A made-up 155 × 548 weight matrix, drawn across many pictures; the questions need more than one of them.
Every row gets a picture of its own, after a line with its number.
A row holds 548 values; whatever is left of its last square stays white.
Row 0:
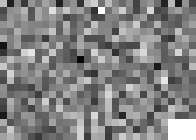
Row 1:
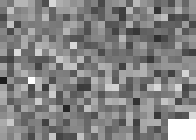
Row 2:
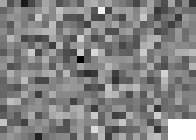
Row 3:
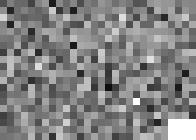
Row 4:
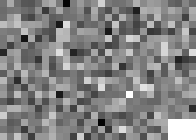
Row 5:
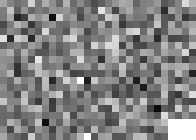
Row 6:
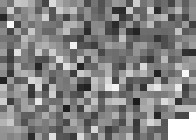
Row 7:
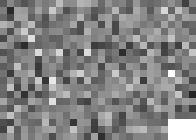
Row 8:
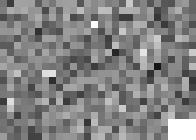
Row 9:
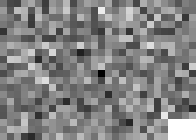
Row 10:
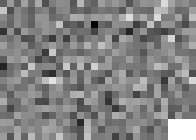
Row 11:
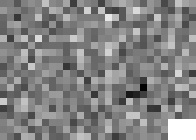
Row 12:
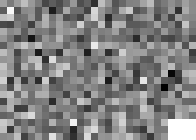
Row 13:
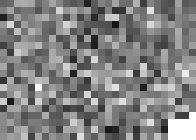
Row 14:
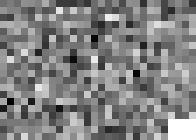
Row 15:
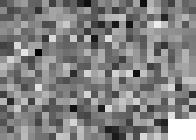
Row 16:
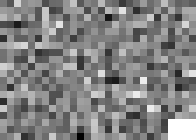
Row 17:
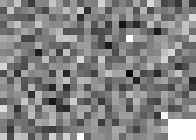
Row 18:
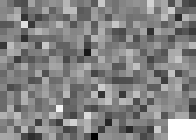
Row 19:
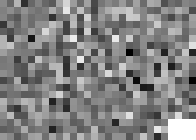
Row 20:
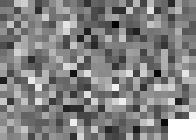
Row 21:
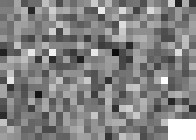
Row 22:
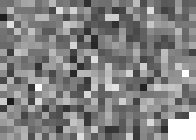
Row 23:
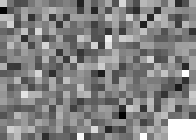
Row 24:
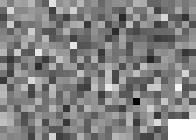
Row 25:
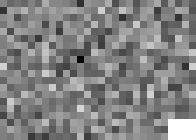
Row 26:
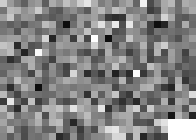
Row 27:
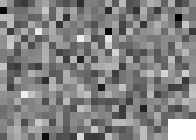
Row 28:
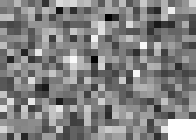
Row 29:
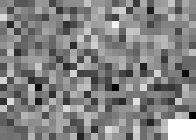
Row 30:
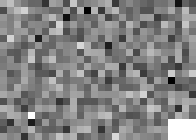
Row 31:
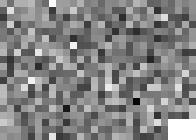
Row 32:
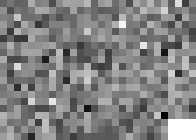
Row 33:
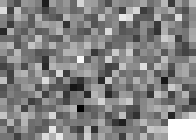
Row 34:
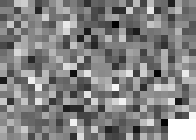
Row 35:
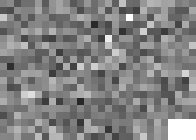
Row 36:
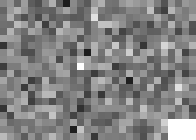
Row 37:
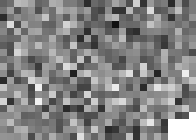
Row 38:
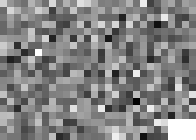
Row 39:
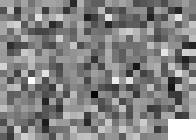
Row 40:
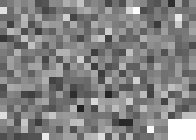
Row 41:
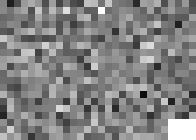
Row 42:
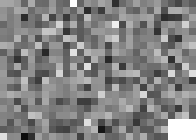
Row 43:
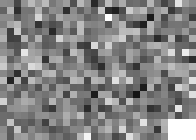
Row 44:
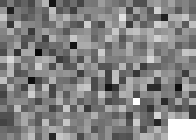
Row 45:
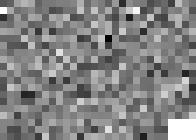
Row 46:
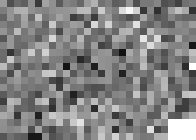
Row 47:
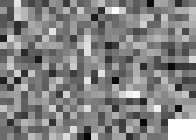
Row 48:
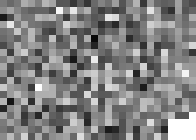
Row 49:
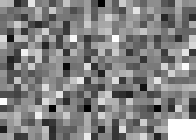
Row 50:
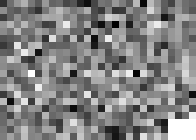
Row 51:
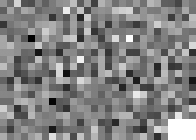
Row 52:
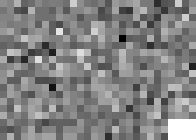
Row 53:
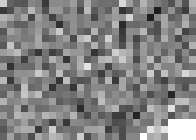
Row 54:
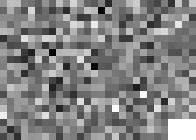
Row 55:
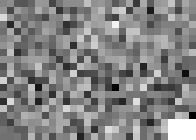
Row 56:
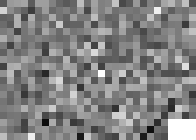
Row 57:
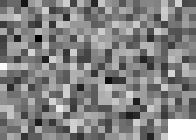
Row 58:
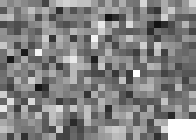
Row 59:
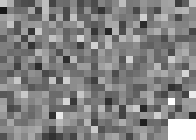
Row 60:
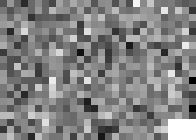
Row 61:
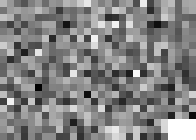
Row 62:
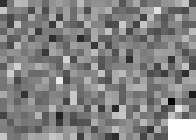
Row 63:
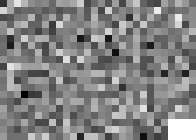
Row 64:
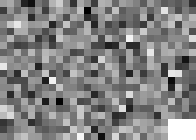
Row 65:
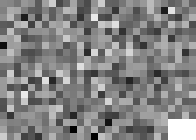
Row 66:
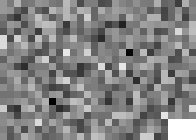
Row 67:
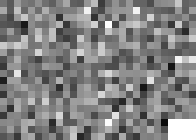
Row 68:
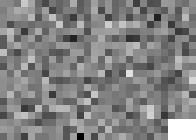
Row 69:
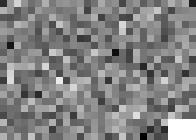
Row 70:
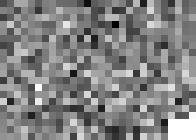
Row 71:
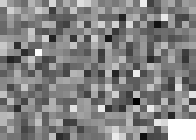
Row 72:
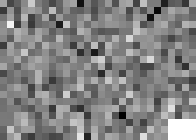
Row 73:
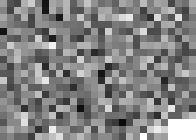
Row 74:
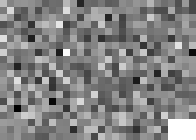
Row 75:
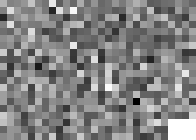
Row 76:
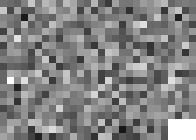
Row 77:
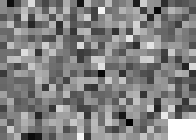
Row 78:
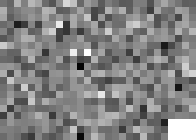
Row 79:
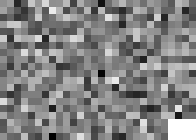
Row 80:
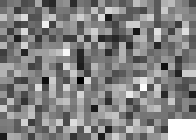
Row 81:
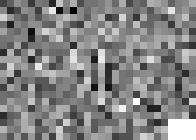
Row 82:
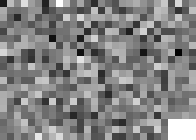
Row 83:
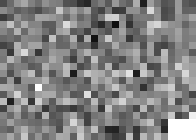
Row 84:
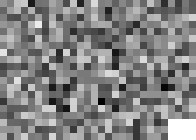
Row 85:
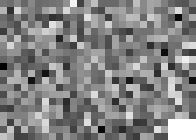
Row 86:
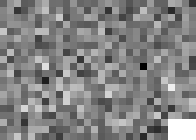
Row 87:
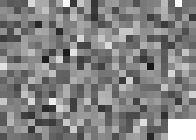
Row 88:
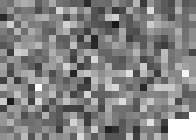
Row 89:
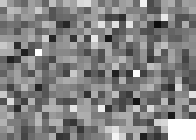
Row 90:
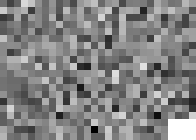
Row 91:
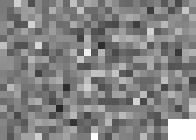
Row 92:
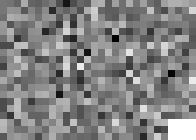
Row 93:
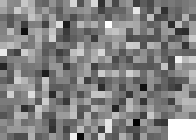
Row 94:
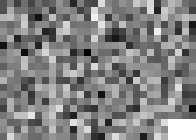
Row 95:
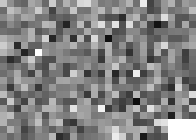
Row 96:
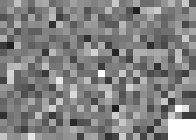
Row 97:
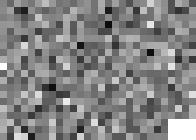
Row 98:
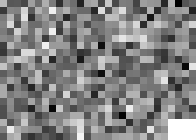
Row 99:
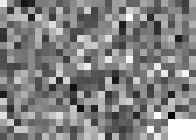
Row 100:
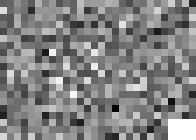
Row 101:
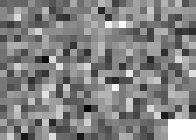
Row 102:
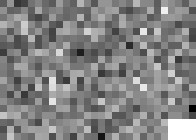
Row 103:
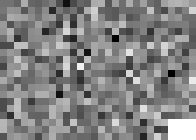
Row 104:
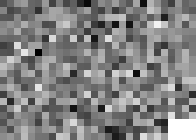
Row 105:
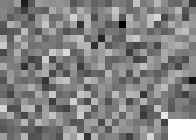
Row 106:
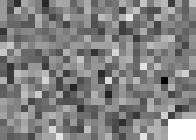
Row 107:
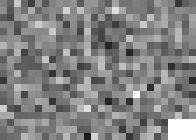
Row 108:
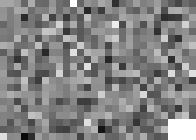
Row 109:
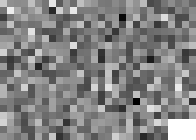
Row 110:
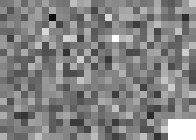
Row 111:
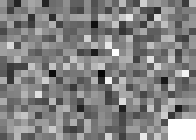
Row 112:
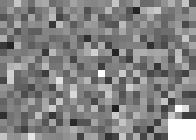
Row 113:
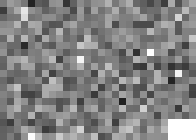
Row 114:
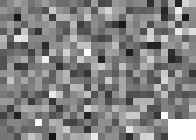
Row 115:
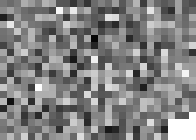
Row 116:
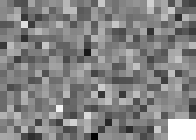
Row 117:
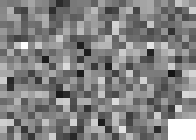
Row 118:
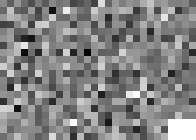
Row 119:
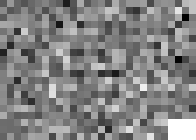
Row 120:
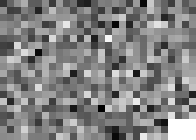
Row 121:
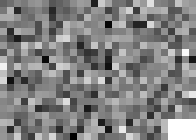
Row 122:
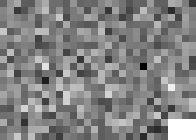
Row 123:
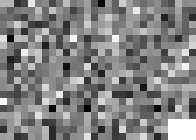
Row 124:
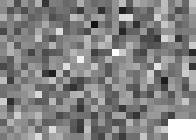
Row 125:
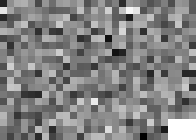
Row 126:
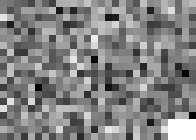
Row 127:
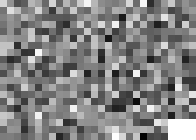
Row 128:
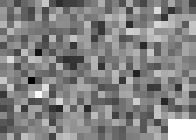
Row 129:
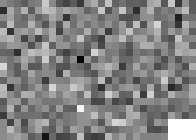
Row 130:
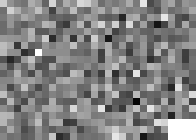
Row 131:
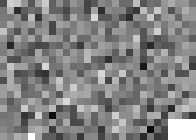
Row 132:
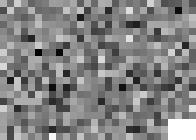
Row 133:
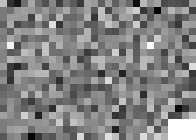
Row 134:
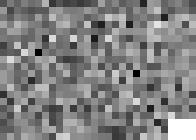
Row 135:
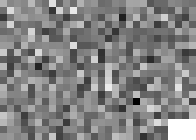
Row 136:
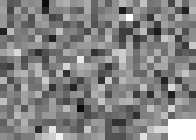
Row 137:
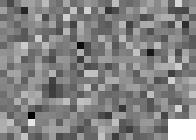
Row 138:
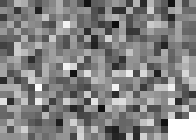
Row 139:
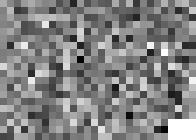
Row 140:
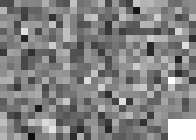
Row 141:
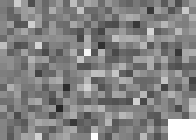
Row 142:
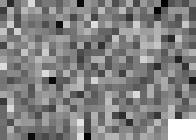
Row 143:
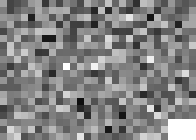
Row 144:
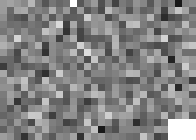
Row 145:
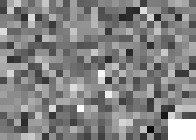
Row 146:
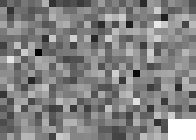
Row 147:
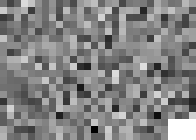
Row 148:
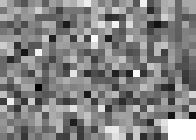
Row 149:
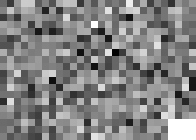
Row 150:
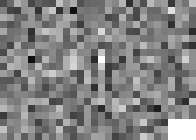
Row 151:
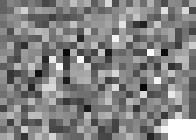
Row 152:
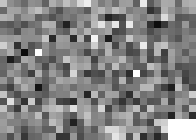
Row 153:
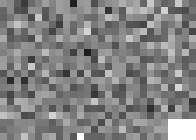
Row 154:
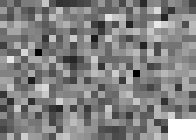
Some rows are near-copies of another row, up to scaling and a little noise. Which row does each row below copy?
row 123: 49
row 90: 147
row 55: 29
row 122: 86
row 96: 112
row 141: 91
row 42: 108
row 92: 103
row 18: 116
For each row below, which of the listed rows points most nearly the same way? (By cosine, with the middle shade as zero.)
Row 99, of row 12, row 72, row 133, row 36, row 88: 133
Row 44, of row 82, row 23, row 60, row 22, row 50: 50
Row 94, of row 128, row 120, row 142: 142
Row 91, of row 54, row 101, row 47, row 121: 47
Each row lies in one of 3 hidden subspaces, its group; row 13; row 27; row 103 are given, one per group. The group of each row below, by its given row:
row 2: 27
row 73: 27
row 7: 103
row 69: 27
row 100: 27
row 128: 13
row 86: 27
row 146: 13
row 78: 103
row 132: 103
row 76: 103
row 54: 27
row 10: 27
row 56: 27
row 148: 13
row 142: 27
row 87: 103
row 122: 27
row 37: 13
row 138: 13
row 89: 13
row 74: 103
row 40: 27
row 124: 27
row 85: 103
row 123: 103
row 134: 13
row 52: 27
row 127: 13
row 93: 103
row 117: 103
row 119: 103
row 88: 13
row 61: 13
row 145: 27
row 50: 13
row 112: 27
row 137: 103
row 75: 13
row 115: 13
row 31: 13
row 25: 27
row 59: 27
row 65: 103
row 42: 103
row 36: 103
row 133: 27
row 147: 27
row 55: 13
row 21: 27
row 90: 27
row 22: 13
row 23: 27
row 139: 103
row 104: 13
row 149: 27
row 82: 27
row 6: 13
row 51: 103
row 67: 103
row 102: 103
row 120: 13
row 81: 13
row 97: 103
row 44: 13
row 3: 13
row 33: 27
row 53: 27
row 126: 13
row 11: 103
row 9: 27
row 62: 27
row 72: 27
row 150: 13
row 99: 27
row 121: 103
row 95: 13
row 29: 13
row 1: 13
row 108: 103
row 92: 103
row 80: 103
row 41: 27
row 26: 13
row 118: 103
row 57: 103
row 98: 27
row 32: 103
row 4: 103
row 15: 13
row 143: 27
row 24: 13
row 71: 13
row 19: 103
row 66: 103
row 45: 27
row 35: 27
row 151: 103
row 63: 27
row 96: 27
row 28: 13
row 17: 103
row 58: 13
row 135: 13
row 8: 27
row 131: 27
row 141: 103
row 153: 103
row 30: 103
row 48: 13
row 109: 13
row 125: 27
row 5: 103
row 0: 27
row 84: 103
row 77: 27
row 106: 27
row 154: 13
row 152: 13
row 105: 103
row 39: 103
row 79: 103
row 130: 13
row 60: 103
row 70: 13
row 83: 13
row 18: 103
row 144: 103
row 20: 13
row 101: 103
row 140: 103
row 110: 103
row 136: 27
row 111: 27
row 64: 103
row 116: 103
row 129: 27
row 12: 103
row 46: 27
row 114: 103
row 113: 103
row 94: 103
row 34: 13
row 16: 103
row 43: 103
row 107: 103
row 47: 103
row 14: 13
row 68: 103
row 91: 103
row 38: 13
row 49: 103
